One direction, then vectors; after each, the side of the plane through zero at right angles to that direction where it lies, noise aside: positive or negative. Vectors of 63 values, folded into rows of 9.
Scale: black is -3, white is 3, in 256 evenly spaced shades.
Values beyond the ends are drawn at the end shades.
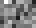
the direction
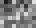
negative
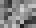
negative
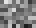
positive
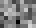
positive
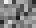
positive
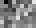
negative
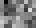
negative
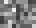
positive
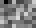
negative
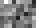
positive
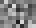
positive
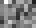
positive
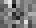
positive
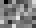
negative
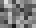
positive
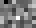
negative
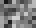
negative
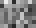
positive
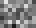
positive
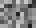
positive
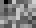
negative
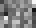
negative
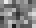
positive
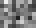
positive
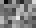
negative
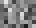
positive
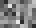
negative
